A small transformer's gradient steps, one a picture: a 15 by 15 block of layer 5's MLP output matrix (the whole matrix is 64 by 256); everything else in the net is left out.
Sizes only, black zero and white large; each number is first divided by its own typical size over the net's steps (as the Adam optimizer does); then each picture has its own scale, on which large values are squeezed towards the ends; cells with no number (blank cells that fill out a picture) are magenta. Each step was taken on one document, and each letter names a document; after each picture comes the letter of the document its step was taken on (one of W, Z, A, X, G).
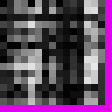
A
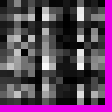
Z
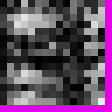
A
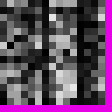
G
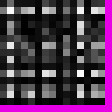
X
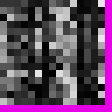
G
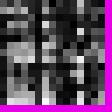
Z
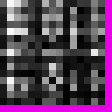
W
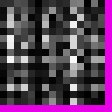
W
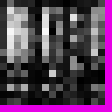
W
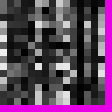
G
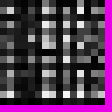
X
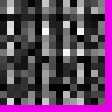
X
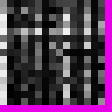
G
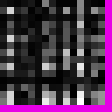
X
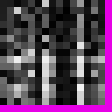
Z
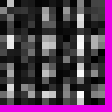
X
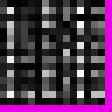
X
